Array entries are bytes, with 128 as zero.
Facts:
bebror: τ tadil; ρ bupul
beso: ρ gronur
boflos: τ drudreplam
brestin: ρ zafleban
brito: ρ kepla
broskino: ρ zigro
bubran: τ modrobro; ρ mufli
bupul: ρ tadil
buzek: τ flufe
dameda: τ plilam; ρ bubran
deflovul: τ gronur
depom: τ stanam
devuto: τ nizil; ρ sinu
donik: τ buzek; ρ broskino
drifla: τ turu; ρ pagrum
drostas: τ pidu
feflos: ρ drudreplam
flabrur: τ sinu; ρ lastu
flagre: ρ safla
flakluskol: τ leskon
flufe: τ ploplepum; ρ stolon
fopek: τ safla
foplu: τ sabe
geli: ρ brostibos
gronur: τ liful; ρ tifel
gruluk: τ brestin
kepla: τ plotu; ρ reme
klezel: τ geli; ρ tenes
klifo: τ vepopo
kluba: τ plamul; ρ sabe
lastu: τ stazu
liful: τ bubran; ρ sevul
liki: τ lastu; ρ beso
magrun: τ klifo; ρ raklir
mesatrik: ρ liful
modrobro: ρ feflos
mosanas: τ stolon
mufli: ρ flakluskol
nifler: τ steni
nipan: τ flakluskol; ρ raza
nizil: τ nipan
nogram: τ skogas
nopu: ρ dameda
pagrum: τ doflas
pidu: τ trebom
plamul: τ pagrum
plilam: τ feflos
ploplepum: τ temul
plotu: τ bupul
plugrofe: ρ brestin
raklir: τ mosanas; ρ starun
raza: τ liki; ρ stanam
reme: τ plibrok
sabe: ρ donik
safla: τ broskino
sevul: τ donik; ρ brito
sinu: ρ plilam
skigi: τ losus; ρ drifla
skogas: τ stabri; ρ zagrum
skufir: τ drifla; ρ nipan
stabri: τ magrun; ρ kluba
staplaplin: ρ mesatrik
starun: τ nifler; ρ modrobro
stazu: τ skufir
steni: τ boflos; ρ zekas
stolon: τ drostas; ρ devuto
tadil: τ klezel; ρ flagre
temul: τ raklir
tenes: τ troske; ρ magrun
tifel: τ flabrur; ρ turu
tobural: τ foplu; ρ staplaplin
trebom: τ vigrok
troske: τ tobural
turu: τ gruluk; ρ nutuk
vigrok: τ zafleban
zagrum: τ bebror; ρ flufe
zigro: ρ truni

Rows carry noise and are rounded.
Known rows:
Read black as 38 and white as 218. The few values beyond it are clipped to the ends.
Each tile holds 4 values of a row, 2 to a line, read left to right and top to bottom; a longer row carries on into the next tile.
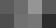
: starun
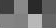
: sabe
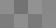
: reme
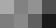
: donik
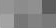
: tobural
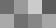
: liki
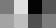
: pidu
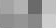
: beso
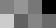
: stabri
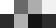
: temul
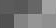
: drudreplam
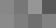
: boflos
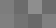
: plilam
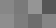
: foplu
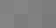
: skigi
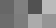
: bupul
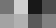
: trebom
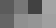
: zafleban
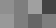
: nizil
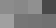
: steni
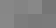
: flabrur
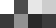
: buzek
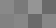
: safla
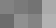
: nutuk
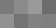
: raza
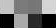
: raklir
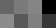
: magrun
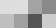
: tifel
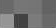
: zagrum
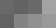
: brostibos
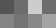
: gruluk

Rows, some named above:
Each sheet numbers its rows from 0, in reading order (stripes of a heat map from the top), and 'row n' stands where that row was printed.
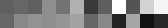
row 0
truni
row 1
vigrok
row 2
ploplepum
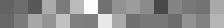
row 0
geli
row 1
turu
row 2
tadil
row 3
nutuk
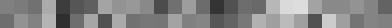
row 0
nutuk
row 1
modrobro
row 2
tadil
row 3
kluba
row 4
brestin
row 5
tifel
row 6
bubran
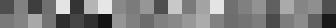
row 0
zigro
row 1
flufe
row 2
nogram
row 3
sevul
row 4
tenes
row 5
donik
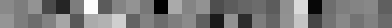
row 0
nogram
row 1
skufir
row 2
stabri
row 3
donik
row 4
devuto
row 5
drostas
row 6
klezel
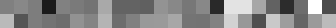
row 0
skogas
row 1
nutuk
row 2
vepopo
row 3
klifo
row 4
gronur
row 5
stazu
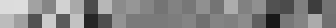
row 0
tifel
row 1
mosanas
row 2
dameda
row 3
depom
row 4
donik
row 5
zigro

